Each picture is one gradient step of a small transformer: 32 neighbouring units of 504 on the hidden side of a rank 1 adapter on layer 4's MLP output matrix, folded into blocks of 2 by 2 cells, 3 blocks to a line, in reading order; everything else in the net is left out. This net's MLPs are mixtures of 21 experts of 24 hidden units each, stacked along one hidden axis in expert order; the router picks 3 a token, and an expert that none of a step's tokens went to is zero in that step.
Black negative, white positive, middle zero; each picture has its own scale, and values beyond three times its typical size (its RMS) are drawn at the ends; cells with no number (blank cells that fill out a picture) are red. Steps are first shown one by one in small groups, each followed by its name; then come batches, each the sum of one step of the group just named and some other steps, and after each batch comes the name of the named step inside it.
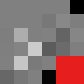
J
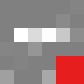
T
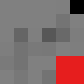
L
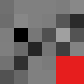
L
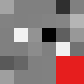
T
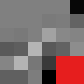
J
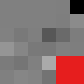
L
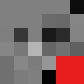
J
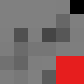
L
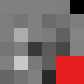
J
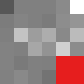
T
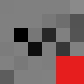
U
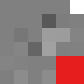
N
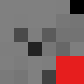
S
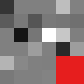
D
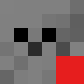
U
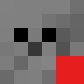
U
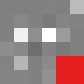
N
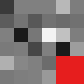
D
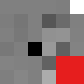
N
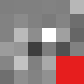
U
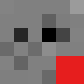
N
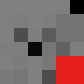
S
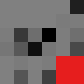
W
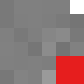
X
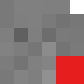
X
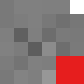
X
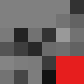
W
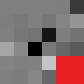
W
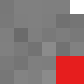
X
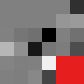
W
